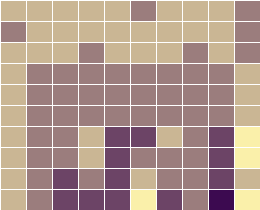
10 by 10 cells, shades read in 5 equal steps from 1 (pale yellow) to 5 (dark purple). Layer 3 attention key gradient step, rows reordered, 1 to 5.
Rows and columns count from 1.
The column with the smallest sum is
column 10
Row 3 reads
2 2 2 3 2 2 2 3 2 3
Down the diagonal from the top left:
2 2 2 3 3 3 2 3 4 1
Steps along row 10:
up up same same down up down up down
